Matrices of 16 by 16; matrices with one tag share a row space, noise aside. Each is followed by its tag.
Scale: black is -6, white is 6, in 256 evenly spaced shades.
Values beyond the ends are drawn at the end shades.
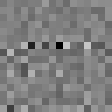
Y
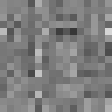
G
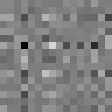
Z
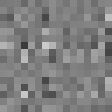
Z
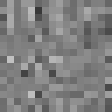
G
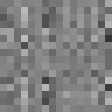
Z
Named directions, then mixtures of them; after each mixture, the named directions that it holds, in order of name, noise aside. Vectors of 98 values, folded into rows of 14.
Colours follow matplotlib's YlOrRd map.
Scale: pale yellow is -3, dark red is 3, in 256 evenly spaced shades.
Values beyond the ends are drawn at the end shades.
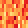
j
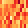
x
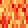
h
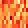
x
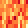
j, x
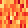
x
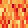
h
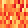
j, x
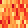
h, x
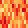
h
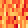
j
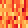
h, j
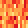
j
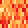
h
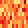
h, x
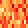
h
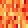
h, j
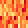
h, j
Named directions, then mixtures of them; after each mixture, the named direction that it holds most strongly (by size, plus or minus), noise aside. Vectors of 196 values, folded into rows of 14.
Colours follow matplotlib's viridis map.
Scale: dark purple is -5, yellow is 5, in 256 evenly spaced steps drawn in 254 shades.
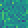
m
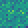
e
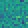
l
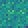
e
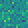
m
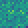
e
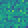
e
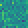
m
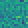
l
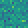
m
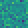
m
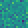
m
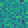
l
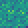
e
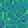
m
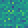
e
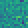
l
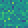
m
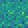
e
